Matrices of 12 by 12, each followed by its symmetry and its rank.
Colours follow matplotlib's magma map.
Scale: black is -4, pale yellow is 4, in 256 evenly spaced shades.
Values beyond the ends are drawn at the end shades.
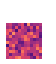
antisymmetric, full rank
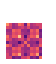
symmetric, rank two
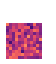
neither, full rank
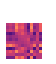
antisymmetric, rank two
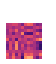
antisymmetric, rank two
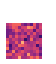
antisymmetric, full rank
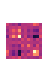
symmetric, rank two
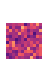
neither, full rank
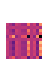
neither, rank one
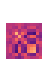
symmetric, rank two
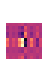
neither, rank one
